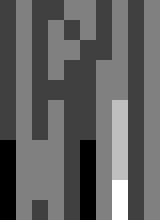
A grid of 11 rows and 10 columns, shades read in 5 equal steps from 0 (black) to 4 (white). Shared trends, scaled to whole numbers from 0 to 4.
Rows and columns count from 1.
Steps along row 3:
up down up same down same up down up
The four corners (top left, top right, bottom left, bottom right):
1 2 0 2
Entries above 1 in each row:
5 5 5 5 4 5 5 6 6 6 5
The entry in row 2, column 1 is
1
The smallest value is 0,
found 8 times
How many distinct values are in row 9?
4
